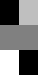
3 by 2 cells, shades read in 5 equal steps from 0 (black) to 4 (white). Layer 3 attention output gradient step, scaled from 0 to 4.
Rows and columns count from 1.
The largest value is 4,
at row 3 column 1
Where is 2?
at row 2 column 1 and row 2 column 2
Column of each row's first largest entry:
2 1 1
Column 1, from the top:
0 2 4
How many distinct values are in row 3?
2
